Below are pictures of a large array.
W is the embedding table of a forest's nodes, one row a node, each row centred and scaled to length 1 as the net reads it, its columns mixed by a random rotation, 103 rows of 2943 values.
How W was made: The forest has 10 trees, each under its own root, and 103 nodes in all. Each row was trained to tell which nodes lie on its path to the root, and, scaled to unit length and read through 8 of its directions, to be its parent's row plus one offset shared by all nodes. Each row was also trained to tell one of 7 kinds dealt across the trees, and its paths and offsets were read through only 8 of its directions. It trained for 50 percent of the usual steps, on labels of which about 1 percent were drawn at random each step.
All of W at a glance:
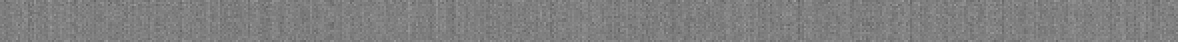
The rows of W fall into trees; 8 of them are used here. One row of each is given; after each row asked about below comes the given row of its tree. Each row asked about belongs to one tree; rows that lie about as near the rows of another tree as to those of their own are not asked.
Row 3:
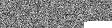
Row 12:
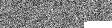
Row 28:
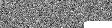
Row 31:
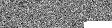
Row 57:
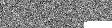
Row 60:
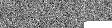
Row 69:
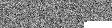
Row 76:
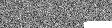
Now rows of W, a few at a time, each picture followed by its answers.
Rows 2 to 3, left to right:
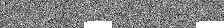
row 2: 57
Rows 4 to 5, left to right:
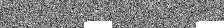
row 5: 76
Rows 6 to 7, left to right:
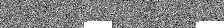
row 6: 3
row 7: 57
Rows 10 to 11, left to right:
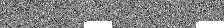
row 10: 12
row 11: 76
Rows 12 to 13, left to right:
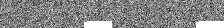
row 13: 76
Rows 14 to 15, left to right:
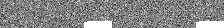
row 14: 76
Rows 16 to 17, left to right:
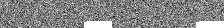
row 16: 28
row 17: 12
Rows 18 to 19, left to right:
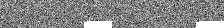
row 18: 28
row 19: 28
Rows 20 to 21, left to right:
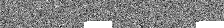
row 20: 28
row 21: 12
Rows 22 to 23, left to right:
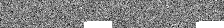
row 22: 76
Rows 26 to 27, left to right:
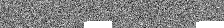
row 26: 28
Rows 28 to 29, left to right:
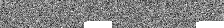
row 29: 12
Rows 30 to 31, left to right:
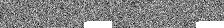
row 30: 60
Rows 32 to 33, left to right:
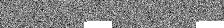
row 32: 76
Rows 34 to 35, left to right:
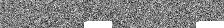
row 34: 28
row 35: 28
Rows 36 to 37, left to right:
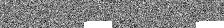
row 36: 28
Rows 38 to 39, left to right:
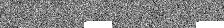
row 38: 60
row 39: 69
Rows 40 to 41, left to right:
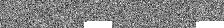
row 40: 69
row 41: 57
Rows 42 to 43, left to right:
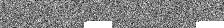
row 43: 57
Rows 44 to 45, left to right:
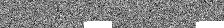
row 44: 76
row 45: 31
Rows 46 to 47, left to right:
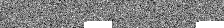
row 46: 31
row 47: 69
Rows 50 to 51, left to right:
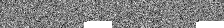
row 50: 12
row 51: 28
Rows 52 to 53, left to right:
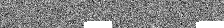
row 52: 31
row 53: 76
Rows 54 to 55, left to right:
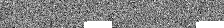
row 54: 31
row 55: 76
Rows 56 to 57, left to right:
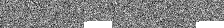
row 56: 57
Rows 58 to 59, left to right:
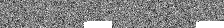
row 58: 76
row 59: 57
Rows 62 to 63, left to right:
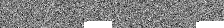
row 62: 57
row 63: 12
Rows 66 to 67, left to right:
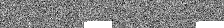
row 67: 28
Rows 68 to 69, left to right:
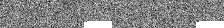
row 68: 57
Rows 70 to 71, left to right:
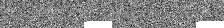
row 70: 12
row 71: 12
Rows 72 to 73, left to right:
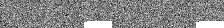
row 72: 57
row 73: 57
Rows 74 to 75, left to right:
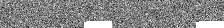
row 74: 28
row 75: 69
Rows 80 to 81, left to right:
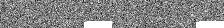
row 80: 28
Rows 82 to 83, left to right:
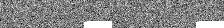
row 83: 28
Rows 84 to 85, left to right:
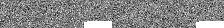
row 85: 76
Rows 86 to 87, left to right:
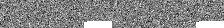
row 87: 12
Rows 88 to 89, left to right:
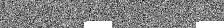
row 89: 57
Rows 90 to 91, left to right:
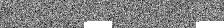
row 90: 31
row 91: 57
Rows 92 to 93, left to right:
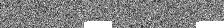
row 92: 3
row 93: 12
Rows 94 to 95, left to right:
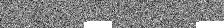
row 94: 76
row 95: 12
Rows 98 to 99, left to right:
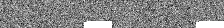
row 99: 57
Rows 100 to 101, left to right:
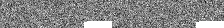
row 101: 31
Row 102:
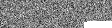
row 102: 76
